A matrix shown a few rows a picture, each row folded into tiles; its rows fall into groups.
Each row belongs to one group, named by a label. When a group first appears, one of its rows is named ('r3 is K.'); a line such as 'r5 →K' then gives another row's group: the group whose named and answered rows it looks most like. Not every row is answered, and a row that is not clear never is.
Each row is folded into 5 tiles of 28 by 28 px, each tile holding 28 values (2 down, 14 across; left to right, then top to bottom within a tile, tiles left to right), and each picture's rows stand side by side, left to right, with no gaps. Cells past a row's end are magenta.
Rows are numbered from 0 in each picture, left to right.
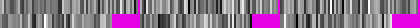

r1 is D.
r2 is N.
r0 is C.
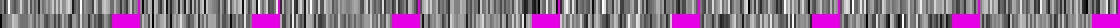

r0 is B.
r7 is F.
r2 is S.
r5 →D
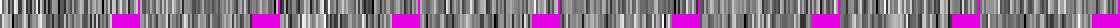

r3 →F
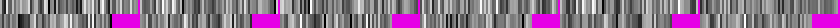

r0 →D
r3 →N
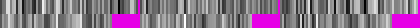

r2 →F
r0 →B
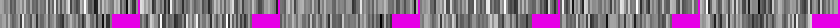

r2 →B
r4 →N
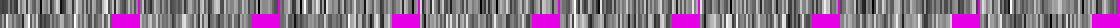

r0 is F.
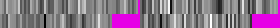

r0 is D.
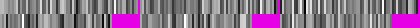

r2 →S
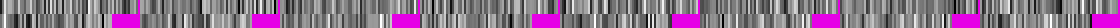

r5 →F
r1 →C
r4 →D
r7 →D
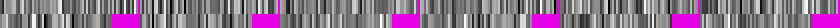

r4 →D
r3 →C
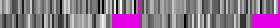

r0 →C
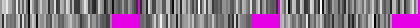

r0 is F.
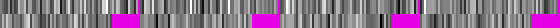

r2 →B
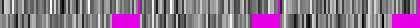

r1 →S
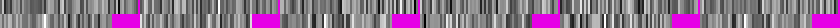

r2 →C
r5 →C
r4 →D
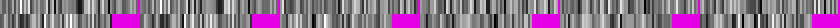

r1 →D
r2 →C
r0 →D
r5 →C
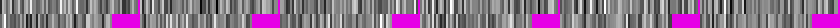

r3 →S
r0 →N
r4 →S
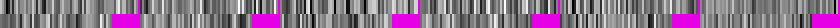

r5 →B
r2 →F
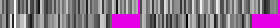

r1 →N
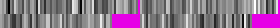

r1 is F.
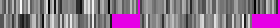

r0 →D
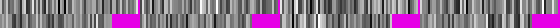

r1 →N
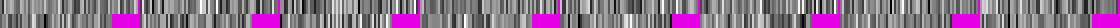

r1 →N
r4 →D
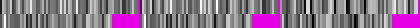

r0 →N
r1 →N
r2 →F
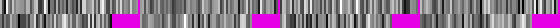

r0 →D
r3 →C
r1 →C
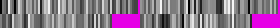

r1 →D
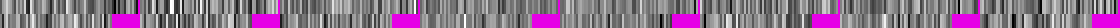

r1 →S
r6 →C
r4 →B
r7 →C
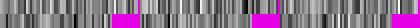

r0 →F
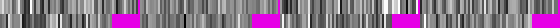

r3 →N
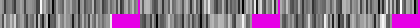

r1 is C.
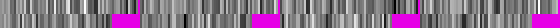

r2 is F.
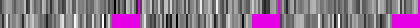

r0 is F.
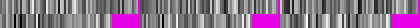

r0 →S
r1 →F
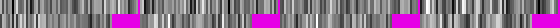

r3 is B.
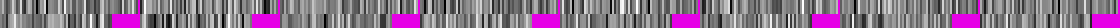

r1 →N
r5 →D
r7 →B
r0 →S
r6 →S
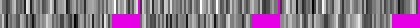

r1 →N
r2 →B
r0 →F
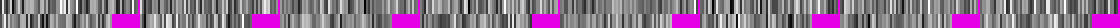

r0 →N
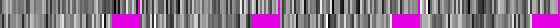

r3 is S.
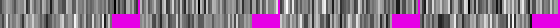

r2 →B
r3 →D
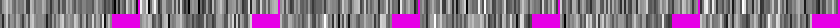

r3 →S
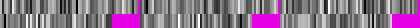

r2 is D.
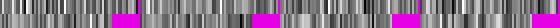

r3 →B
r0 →S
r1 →B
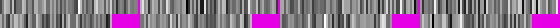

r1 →S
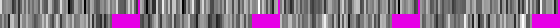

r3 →C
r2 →C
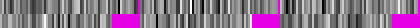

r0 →C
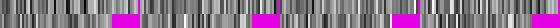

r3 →S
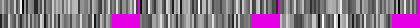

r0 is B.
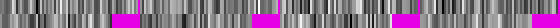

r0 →S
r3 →B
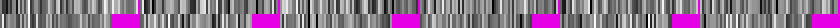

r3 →B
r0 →F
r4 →D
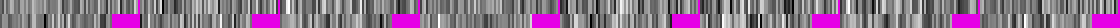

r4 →S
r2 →B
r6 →B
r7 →C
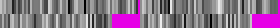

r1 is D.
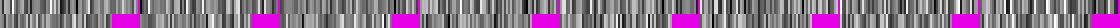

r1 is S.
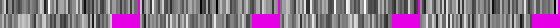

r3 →B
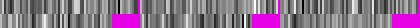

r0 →C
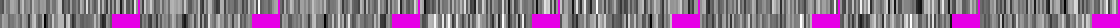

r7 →F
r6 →D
